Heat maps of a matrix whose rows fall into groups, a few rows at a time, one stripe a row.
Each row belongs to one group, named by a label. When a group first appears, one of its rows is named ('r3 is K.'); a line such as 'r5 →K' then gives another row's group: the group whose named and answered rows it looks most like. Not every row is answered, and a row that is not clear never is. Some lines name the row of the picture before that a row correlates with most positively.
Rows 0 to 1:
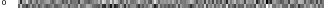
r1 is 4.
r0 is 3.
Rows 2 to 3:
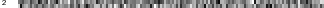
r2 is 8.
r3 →3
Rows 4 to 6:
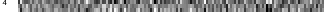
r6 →3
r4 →4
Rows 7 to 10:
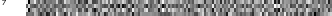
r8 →4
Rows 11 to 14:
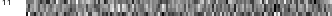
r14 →4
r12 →3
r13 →3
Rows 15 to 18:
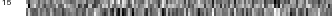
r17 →4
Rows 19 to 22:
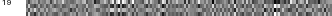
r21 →3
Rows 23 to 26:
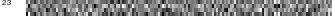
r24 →3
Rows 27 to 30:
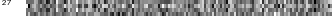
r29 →8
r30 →4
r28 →3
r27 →8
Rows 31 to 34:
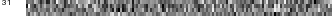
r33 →4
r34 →3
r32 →4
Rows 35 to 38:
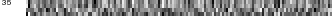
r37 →8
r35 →3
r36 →3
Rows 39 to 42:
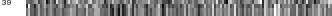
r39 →8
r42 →4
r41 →4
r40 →4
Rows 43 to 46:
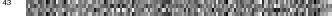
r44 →4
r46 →8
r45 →3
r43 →8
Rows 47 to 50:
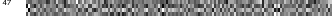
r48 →4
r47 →8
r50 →4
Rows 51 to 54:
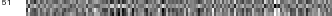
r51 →4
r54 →4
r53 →4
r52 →3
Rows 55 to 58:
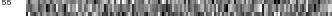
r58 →4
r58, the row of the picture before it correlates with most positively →53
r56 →8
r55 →3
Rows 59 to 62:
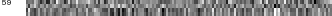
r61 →4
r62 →4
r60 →3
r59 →8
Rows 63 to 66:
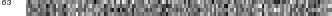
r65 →4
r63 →3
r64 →8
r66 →8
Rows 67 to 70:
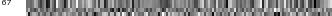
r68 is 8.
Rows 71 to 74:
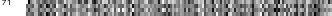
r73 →3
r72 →8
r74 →8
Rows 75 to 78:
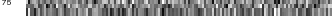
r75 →3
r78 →4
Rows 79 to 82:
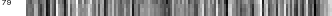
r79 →8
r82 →8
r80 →8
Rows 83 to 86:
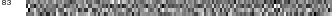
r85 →3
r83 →3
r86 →8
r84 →4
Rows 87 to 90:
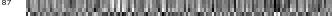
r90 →4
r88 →3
